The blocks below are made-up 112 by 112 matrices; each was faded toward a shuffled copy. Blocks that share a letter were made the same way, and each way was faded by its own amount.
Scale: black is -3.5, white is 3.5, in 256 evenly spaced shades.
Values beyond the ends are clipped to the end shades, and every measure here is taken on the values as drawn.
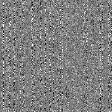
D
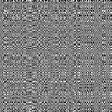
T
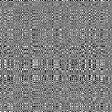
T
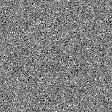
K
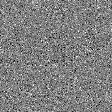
K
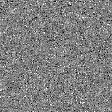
K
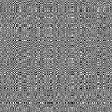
T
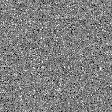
K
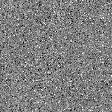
K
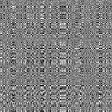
T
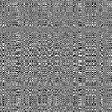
T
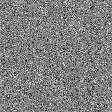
K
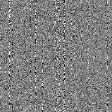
D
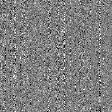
D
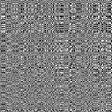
T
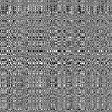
T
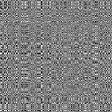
T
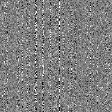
D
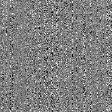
D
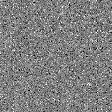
K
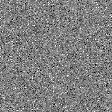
K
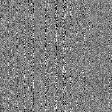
D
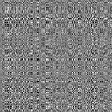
T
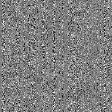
D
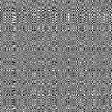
T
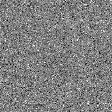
K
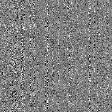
D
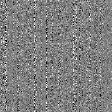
D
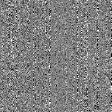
D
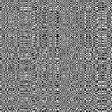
T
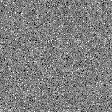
K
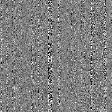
D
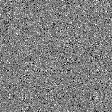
K
